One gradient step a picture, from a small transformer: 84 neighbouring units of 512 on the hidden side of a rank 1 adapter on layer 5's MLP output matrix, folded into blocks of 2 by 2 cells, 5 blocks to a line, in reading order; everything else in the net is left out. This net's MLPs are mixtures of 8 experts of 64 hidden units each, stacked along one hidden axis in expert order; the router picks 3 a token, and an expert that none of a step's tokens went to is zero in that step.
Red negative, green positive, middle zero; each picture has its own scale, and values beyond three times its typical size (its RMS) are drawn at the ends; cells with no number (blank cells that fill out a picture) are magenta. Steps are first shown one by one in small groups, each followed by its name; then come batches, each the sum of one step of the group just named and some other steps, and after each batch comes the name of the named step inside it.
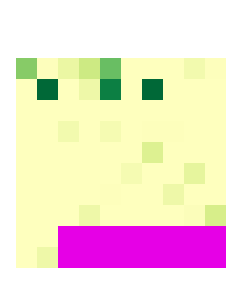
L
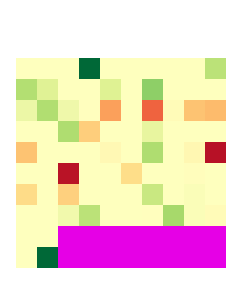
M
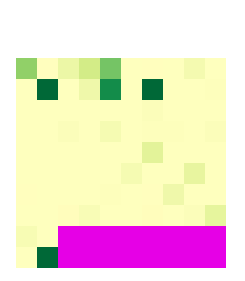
L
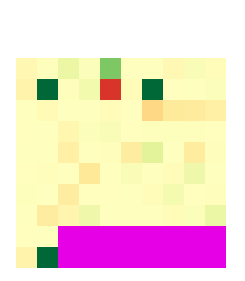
L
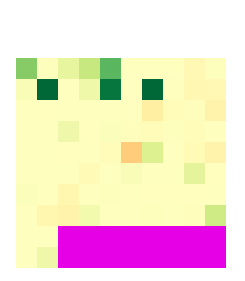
L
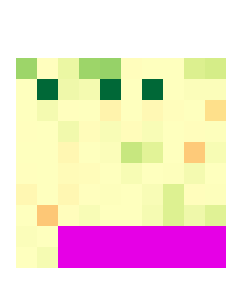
L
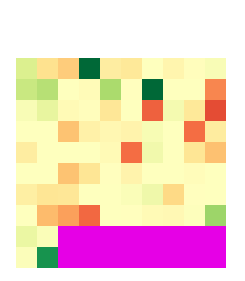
M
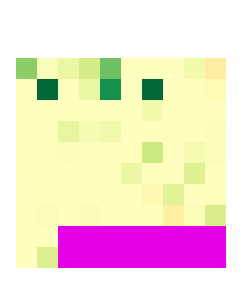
L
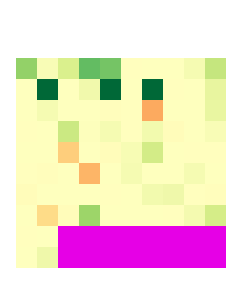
L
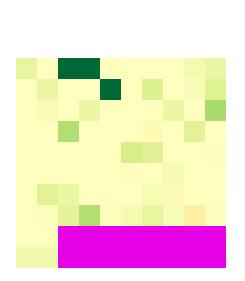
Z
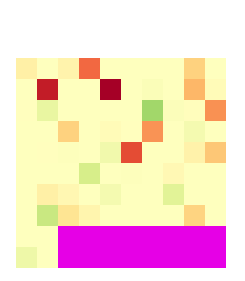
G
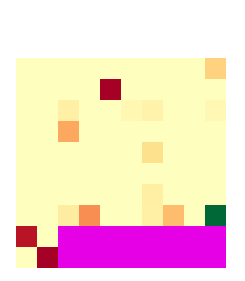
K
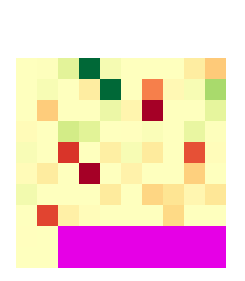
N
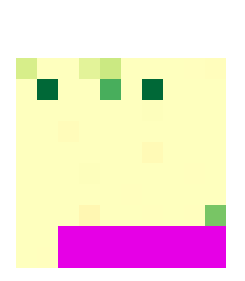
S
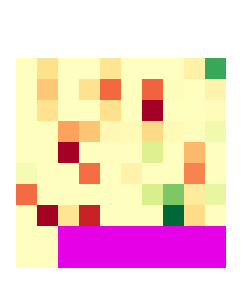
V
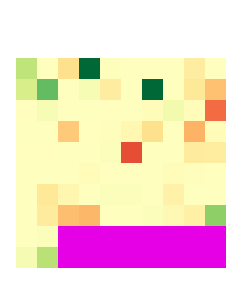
G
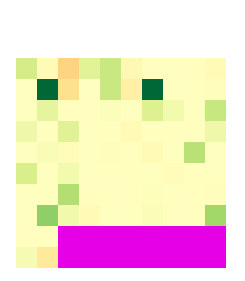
S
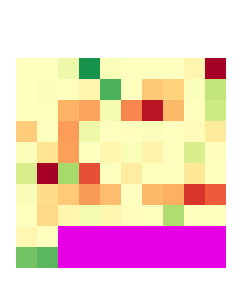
N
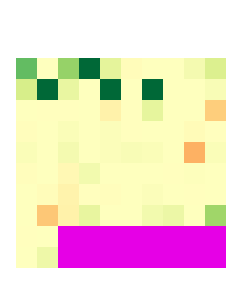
K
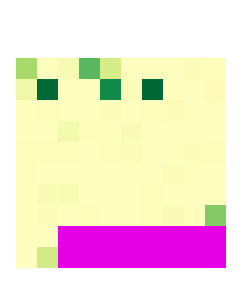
S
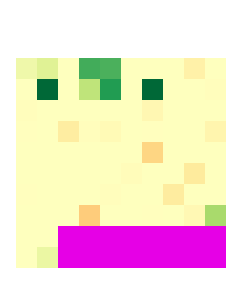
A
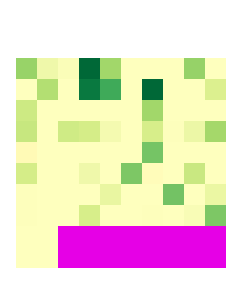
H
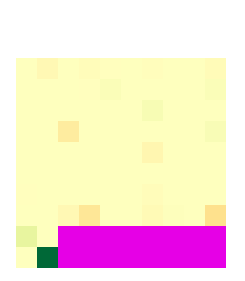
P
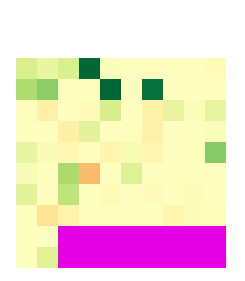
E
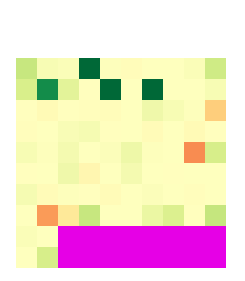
E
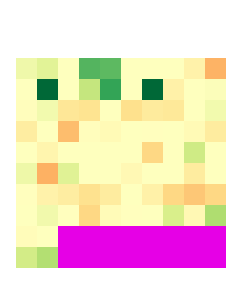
A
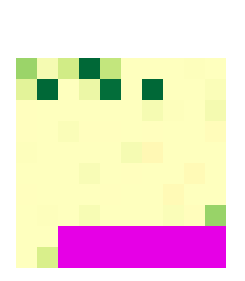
A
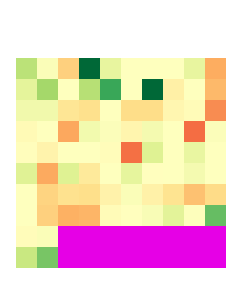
H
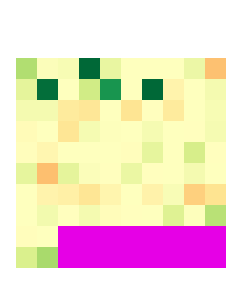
H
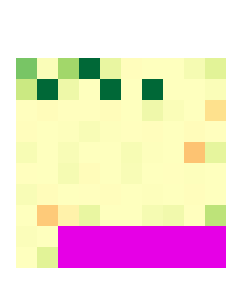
E
